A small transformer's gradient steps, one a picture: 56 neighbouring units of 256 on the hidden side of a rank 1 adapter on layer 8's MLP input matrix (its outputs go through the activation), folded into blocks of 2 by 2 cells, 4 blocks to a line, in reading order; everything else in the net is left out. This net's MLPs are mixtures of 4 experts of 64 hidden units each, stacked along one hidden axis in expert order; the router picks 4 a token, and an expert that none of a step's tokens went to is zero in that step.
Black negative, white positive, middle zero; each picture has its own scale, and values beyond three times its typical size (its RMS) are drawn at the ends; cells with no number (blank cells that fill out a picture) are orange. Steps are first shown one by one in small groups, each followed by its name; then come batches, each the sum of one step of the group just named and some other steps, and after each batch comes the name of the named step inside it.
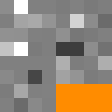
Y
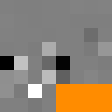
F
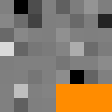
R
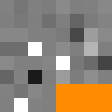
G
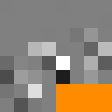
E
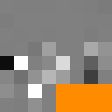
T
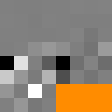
F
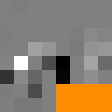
E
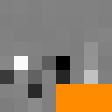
Y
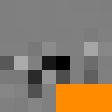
T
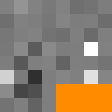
Y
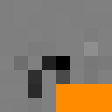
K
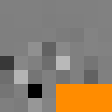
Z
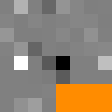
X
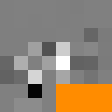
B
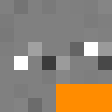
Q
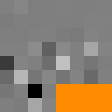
Z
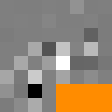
B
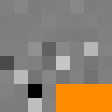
Z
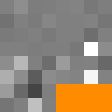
Q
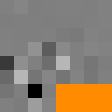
Z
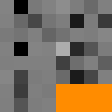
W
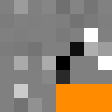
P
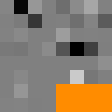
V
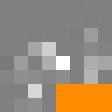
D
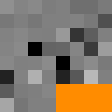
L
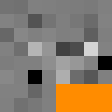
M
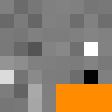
W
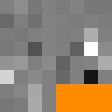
P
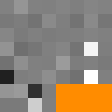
W
